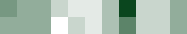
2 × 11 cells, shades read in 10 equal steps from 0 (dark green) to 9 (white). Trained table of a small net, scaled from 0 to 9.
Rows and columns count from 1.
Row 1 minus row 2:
-1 0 0 -2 1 0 0 -3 0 0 0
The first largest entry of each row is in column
5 4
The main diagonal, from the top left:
4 5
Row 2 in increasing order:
3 5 5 5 5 6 7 7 7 8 9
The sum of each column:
9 10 10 16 15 16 12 3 14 14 10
